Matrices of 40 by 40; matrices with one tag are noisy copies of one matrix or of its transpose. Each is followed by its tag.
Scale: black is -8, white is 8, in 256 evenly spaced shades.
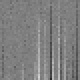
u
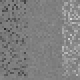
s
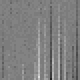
u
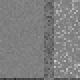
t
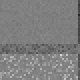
t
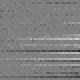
u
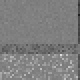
t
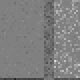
t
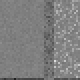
t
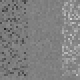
s
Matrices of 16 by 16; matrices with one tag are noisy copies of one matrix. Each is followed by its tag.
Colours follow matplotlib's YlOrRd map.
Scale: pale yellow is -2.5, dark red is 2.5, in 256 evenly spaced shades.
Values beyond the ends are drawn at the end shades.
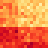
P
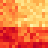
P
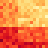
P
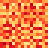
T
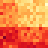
P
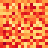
T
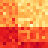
P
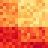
P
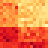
P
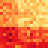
P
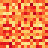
T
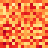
T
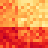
P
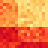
P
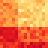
P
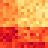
P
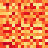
T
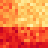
P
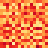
T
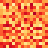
T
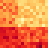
P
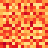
T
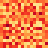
T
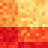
P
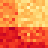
P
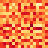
T
